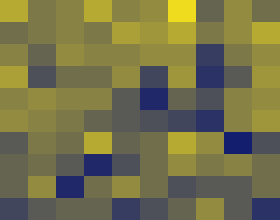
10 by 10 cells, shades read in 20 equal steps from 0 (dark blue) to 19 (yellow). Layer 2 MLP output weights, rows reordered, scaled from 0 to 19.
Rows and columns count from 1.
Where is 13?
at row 2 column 5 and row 4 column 1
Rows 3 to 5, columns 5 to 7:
10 11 11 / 11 4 12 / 6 1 7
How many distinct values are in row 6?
9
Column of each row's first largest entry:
7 7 3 1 2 10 4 7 2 8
